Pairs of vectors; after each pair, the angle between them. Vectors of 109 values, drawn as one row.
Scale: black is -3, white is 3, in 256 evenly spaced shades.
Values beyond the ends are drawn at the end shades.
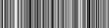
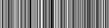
partly aligned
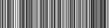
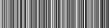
orthogonal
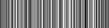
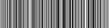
nearly opposite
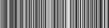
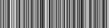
partly opposed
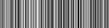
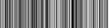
orthogonal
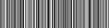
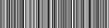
nearly parallel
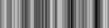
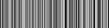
orthogonal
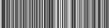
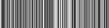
nearly parallel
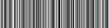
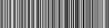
partly aligned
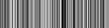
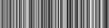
partly opposed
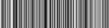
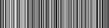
orthogonal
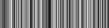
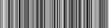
partly opposed
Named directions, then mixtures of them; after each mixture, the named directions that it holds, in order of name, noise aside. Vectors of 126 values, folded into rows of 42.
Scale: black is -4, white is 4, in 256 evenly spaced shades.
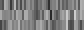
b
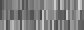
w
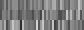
w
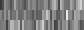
b, w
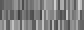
w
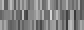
b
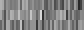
w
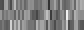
b, w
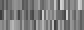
w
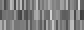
b, w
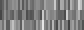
w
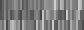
w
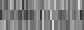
b, w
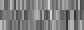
b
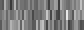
b, w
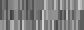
w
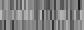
b, w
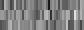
b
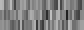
b, w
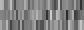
b, w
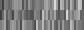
w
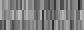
b, w
